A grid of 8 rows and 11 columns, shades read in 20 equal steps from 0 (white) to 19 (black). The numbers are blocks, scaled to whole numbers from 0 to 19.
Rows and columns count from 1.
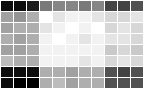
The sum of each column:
86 89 84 27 25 27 29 26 55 53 54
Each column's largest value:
18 19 19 10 9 9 10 9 14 14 13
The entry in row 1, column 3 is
17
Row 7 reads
18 18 18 6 6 7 6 6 13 14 13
